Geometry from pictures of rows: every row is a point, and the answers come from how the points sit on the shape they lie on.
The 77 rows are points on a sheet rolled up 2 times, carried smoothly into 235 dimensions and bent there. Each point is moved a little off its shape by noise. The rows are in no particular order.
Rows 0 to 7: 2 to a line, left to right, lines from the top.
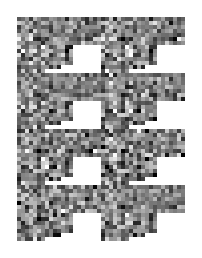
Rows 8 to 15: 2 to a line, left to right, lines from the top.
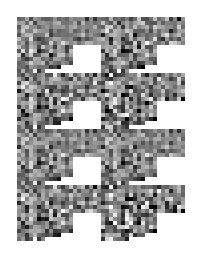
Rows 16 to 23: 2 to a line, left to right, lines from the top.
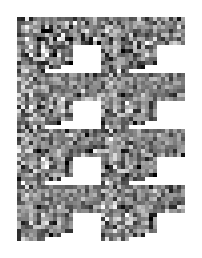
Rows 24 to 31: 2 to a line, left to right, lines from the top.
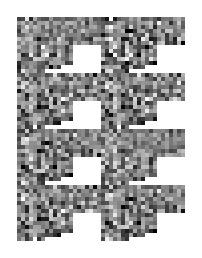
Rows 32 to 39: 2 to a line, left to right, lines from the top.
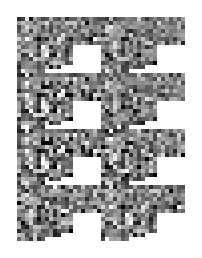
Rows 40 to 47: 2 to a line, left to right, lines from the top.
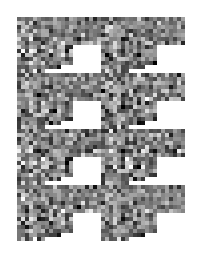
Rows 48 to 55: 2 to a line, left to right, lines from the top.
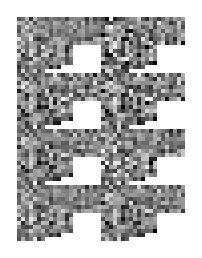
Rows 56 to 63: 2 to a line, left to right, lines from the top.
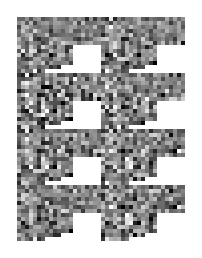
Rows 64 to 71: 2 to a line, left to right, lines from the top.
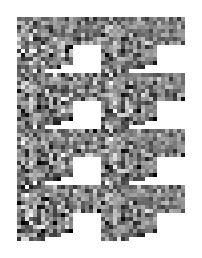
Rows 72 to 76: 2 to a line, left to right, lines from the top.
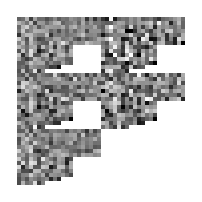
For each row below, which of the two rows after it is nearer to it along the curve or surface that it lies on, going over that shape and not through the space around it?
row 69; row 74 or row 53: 74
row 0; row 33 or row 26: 26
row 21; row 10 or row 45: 45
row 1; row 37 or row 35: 35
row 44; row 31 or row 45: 45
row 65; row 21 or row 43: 21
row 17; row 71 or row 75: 75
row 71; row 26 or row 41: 41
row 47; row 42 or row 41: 41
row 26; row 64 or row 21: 64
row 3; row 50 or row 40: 40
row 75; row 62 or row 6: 6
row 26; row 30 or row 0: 30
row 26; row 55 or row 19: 55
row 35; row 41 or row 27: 41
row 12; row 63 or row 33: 33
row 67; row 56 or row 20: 20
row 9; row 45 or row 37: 37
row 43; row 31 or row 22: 31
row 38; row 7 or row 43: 43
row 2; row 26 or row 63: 63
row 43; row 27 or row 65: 27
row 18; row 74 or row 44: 44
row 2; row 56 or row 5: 56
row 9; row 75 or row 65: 75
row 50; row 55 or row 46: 46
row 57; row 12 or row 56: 12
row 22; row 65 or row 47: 47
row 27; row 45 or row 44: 44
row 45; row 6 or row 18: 18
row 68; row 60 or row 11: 11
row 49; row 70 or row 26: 70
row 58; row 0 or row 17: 17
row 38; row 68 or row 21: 68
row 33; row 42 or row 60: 60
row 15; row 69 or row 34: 34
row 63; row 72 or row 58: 72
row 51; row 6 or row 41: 6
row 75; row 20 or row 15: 15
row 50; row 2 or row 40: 40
